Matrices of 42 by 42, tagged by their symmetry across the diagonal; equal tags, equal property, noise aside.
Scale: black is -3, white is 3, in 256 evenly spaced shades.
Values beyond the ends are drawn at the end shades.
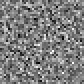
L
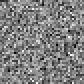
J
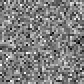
J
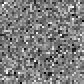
L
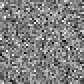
J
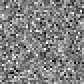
J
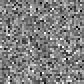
J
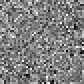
L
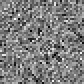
L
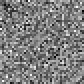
L
